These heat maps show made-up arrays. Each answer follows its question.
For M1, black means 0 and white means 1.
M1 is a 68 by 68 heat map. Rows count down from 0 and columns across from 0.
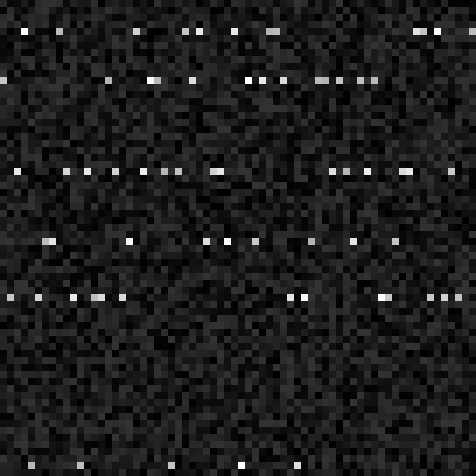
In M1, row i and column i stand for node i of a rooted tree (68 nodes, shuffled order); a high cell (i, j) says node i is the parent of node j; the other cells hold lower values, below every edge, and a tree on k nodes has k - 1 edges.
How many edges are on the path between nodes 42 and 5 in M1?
1
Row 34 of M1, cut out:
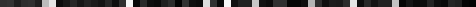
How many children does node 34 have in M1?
9
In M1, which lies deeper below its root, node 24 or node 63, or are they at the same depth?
node 63
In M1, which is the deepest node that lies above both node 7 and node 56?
34
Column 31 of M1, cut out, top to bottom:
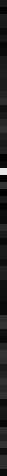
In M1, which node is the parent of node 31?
24
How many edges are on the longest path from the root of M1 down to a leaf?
2
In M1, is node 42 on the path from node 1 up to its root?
yes
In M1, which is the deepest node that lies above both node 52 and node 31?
24
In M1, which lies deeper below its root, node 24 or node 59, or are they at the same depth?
node 59
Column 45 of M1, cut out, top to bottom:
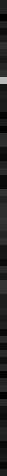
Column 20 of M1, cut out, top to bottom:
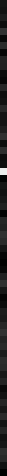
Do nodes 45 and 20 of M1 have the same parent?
no
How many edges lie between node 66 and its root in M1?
0
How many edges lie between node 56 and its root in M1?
2
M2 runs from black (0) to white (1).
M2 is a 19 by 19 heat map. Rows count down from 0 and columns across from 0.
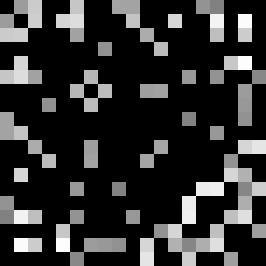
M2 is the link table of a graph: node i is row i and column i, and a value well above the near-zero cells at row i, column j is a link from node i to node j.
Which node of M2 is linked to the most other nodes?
node 17
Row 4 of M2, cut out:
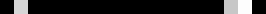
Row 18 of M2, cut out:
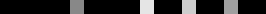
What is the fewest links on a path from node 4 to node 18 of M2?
2
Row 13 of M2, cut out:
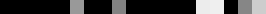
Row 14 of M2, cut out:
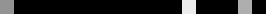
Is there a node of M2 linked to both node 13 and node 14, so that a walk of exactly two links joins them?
yes
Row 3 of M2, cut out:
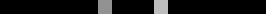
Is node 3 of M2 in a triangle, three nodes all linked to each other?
no
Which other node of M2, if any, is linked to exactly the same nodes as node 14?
node 8
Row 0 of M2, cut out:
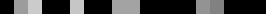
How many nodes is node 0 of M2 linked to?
7
